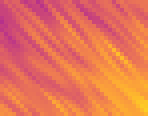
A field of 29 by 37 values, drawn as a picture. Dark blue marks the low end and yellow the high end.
Slope: up to the bottom right. Calmest part: bottom right. Odd rows or columns: none. Mirror symmetry: none. Grain: diagonal, down to the right. Histogram: bell-shaped.
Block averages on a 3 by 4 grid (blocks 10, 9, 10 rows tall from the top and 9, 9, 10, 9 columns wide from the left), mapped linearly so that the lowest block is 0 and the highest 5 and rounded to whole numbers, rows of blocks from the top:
0 1 1 2 | 0 2 3 3 | 2 2 3 5
